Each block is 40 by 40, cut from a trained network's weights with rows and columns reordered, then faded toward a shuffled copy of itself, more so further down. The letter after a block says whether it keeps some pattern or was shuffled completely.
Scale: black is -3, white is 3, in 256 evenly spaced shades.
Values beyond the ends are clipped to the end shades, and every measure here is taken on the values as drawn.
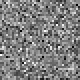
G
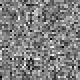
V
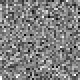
G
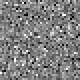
G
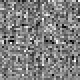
V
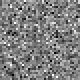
G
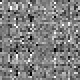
V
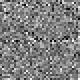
V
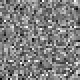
V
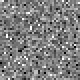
G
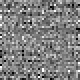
V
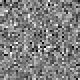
V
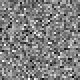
G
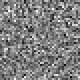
G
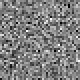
V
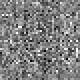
V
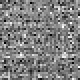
V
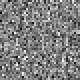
V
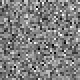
G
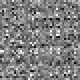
V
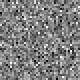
G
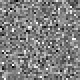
G
